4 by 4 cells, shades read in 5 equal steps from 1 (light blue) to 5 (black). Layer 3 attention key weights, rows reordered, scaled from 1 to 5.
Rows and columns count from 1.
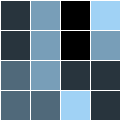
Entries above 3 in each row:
2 2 2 1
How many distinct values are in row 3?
3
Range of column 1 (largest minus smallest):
1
